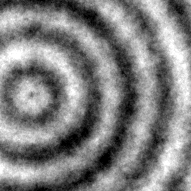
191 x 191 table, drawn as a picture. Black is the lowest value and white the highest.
Average level on the scale: 50%. Rings: centred on the middle left. Slope: none. Ninth with the lowest average: bottom middle.
